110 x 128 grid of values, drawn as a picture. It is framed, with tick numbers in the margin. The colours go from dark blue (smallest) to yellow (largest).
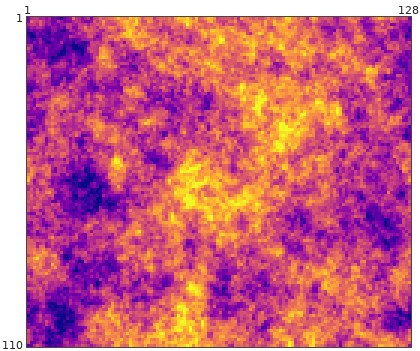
Histogram: bell-shaped. Stripes: none. Ninth with the highest average: centre.
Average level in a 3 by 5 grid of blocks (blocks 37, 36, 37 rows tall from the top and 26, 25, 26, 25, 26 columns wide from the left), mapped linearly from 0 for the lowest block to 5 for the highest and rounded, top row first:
02452 / 02541 / 03332
